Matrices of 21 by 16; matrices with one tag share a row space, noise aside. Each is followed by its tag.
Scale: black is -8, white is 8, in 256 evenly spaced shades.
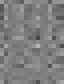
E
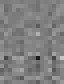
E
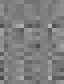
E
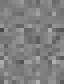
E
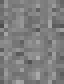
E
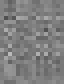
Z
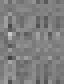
Z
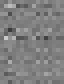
Z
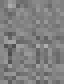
Z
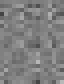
E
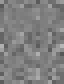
E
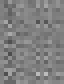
Z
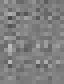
Z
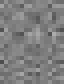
E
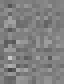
Z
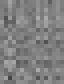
Z
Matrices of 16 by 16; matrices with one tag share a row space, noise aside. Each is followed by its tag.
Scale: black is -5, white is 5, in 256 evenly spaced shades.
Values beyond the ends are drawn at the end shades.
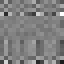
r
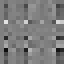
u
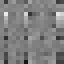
u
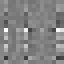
u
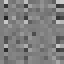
u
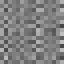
r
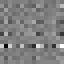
r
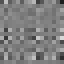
r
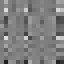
u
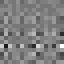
r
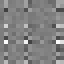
u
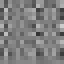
r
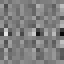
r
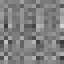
r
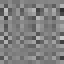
r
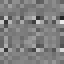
r
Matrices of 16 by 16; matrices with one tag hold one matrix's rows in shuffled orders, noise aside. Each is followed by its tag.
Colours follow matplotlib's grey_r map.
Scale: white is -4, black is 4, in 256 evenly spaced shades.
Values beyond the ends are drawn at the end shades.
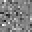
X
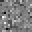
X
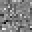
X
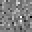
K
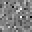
K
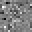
X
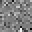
K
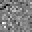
X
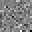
K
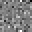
K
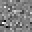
X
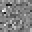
X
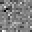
X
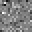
X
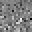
K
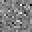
K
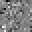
X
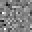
X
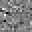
X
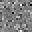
K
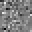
X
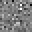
K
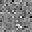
K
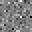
K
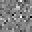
K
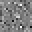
K
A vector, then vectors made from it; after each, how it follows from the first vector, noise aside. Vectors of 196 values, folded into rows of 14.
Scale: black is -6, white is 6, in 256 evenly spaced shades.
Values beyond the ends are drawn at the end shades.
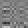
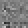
sign-scrambled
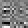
scaled up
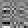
scaled up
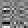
scaled up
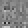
sign-scrambled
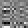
scaled up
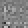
sign-scrambled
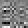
scaled up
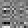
scaled up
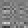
negated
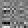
scaled up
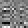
scaled up
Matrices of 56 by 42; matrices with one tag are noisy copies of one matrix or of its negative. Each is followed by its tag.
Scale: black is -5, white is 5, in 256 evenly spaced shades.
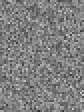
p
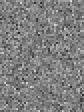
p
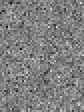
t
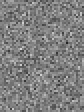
t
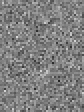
t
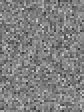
p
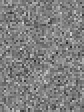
t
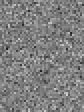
t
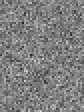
t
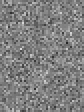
t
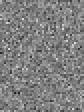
p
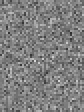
t
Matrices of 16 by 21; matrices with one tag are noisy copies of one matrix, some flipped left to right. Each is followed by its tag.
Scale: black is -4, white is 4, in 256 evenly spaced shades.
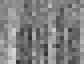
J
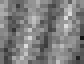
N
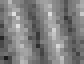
N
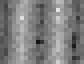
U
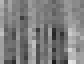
J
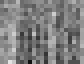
J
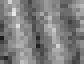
N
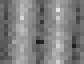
U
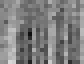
J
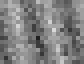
N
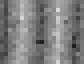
U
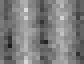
U
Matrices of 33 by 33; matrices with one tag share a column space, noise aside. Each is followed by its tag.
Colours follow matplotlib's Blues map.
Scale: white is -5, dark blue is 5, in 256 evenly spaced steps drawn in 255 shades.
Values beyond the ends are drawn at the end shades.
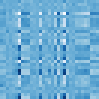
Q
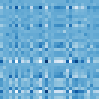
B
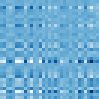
B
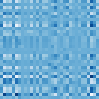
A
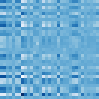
A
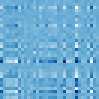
B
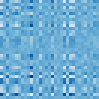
A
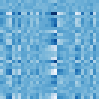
Q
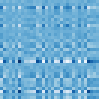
B
